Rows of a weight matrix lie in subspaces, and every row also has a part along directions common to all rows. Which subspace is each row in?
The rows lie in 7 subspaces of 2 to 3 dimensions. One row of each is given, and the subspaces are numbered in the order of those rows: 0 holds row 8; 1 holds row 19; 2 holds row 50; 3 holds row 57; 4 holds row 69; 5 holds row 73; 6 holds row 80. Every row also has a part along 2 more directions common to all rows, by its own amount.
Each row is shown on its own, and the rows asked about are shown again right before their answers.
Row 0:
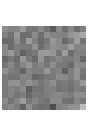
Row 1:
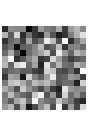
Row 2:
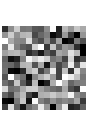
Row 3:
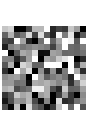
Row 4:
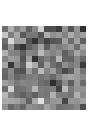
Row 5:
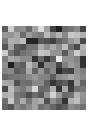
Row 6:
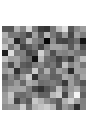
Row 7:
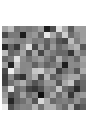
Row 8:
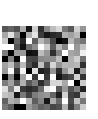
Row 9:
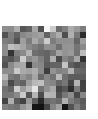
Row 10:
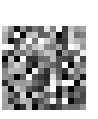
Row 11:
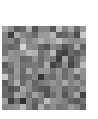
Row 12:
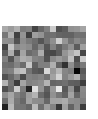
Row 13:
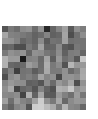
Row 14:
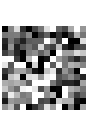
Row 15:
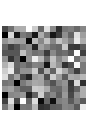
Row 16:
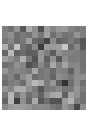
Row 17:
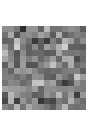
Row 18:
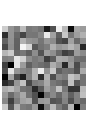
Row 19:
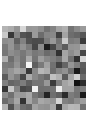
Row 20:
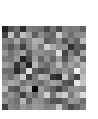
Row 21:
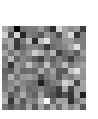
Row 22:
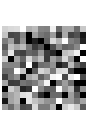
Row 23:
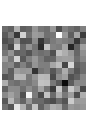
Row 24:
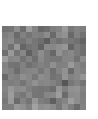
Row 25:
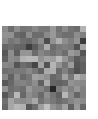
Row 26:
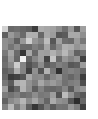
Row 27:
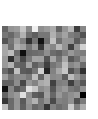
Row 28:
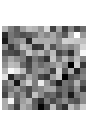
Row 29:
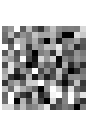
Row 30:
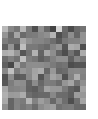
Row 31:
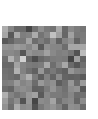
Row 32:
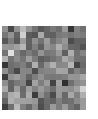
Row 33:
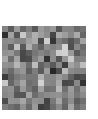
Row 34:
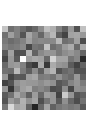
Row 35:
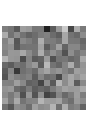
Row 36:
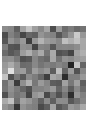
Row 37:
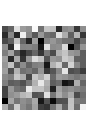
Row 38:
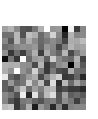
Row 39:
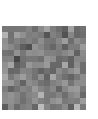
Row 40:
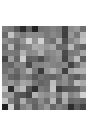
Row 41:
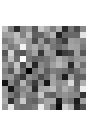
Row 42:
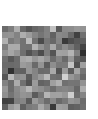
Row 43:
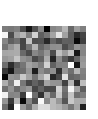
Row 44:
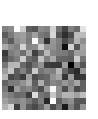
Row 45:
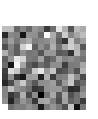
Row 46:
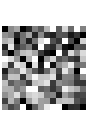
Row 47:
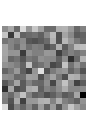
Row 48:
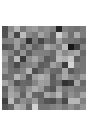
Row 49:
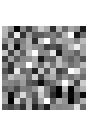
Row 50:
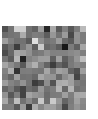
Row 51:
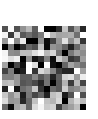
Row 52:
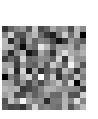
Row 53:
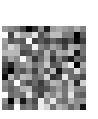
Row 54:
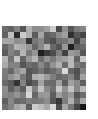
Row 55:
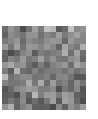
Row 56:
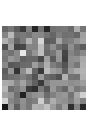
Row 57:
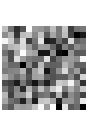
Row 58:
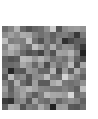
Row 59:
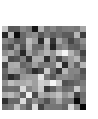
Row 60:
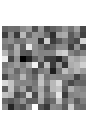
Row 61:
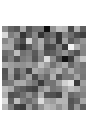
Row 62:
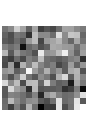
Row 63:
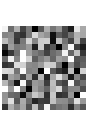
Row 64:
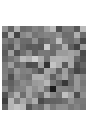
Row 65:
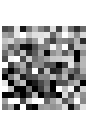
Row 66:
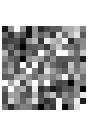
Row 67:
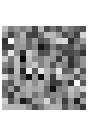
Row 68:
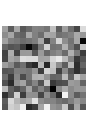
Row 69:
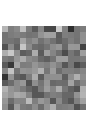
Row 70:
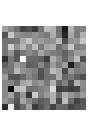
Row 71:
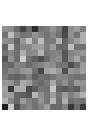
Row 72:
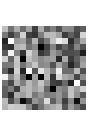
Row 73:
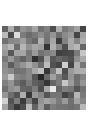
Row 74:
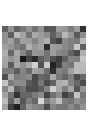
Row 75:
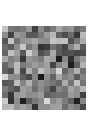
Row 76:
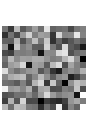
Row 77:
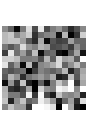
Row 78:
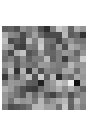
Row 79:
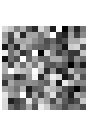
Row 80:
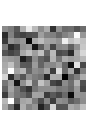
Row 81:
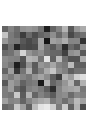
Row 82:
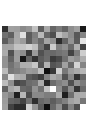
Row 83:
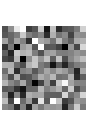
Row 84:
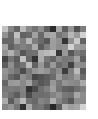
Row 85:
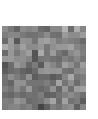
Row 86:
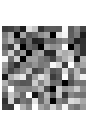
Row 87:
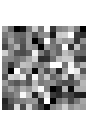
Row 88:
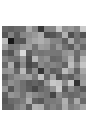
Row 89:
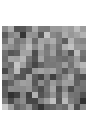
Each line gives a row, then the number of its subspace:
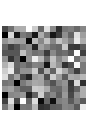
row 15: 6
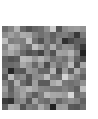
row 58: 6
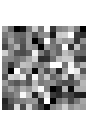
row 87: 2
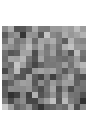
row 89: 4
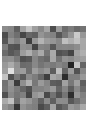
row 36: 6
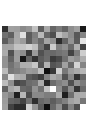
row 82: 5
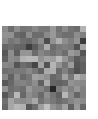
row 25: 5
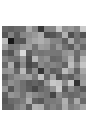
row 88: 0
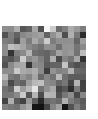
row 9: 3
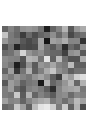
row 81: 5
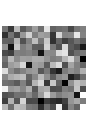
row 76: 1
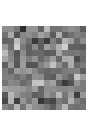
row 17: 2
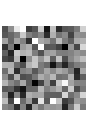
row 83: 2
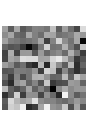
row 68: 5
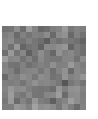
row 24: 2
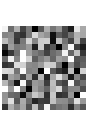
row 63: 1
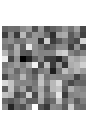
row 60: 5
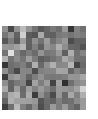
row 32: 4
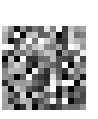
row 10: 0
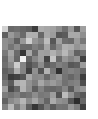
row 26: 5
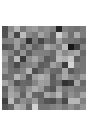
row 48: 0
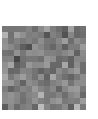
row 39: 4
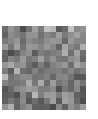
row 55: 4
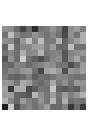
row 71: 1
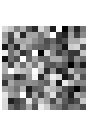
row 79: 4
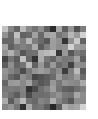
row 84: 3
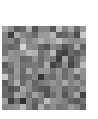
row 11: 0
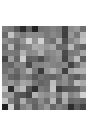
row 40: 1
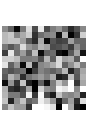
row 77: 3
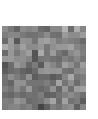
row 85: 4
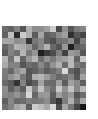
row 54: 3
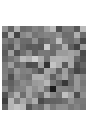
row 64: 5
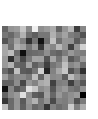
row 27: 1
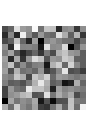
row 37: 1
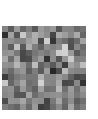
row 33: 5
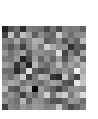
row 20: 1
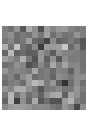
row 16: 2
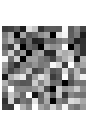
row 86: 2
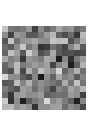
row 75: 0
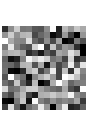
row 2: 6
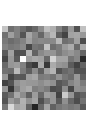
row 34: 5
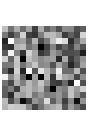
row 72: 0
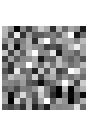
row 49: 2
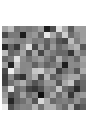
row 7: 4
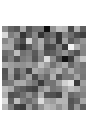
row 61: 0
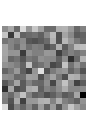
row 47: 1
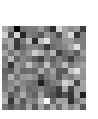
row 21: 2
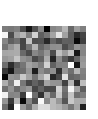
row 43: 6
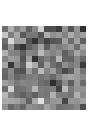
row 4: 0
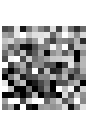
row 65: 5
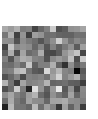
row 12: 1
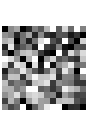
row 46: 3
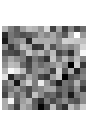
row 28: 6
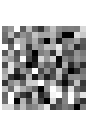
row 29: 2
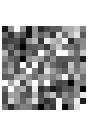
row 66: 3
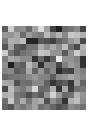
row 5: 0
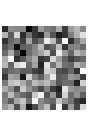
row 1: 3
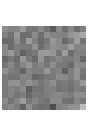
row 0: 3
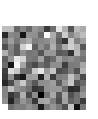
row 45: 4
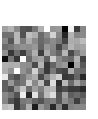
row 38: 4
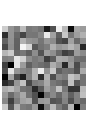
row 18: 4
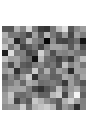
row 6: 2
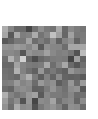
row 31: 6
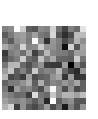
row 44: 2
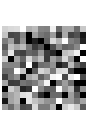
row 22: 1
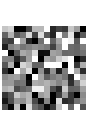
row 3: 2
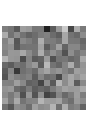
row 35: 4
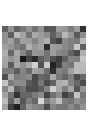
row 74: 5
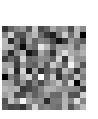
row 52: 0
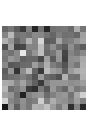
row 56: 1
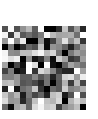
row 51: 0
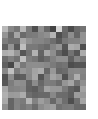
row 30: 4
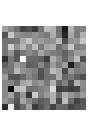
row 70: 1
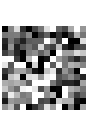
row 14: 3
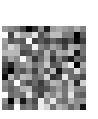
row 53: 6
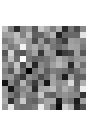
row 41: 3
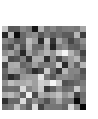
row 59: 5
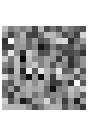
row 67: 0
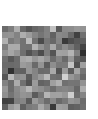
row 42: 6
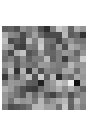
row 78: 0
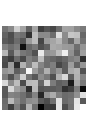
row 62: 3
